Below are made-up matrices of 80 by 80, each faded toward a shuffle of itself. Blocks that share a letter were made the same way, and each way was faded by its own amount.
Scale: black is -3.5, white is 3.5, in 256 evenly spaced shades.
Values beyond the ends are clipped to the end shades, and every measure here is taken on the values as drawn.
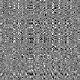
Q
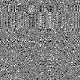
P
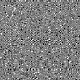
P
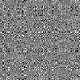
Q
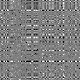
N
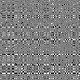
N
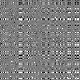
N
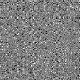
P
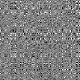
Q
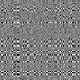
N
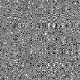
P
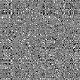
P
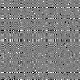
N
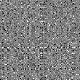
P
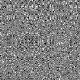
P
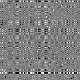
N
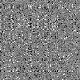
P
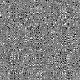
P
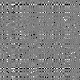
N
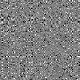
P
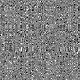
P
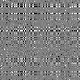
N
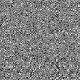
P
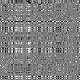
N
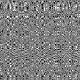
Q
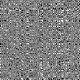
Q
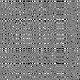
N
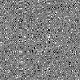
P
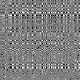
N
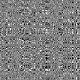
Q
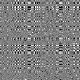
N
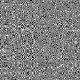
P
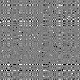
N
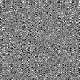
P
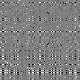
N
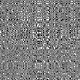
Q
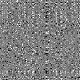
P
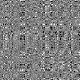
Q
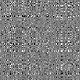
Q
